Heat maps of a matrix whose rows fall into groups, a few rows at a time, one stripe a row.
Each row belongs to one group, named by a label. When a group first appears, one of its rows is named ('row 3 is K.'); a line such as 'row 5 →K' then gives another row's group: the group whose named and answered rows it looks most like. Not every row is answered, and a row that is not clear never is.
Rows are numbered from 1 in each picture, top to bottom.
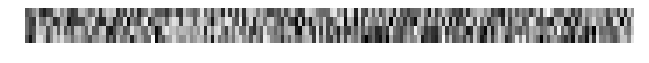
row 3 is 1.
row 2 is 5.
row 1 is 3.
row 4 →1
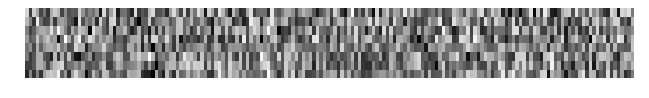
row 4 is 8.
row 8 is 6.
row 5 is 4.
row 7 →1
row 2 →5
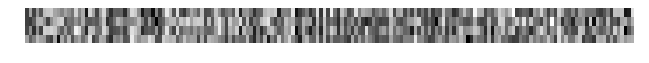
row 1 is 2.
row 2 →1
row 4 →1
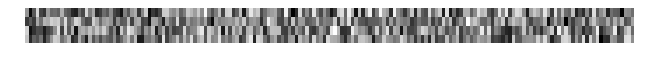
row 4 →3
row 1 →5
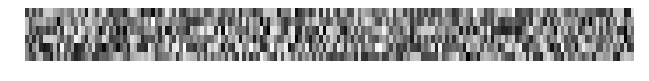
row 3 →3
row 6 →1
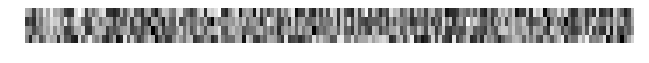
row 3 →4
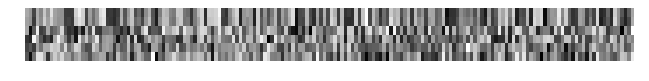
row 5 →6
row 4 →3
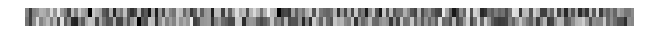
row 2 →5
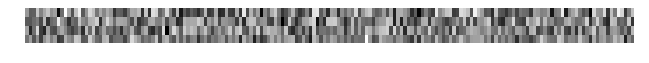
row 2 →3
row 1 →8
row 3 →5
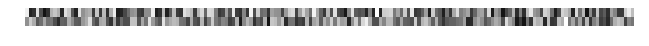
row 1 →3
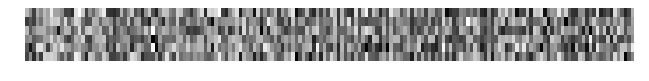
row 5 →1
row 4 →4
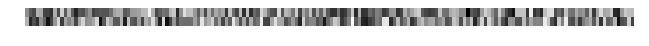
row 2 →3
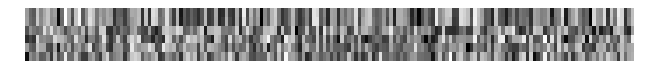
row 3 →2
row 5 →1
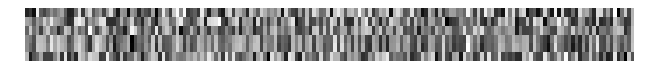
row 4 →4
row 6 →3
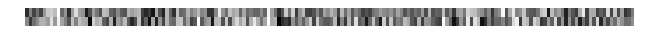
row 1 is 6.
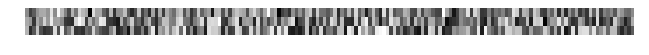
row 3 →5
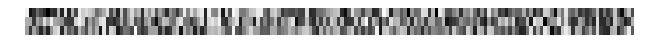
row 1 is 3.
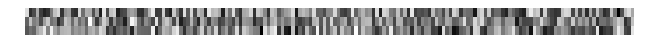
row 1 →3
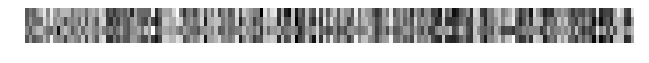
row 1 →2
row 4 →2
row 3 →8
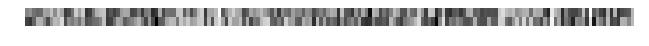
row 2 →1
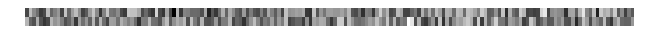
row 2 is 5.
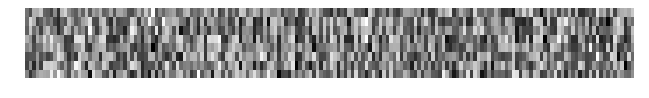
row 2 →2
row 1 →8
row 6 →3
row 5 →4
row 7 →6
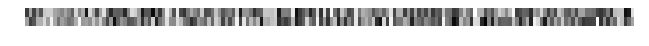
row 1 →2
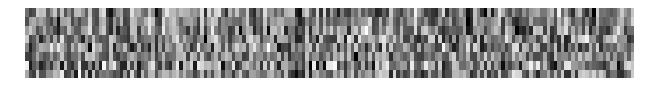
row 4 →5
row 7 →3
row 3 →2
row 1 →1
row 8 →5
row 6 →5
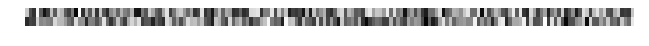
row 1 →5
